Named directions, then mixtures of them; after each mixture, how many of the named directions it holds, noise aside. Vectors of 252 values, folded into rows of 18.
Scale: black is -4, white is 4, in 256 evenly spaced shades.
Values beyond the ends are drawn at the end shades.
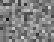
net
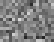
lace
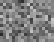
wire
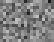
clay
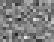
three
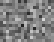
three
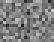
one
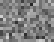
two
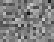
two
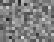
one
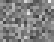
one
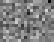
one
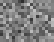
one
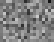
one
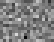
two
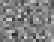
three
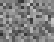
one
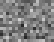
three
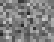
two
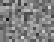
one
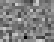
two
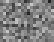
one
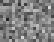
one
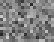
two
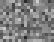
three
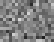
one
